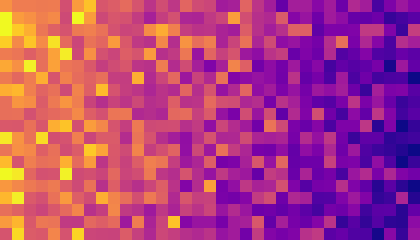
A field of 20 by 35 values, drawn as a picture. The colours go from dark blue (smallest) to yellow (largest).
No single row or column stands out from its neighbours. The field climbs toward the left. The grain is fine, like static. The top left is the ninth with the highest average. No regular stripes run through it.
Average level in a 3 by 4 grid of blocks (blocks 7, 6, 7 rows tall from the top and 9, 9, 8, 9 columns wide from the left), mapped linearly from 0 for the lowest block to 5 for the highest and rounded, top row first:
5 3 2 0 | 5 3 2 0 | 4 3 1 0
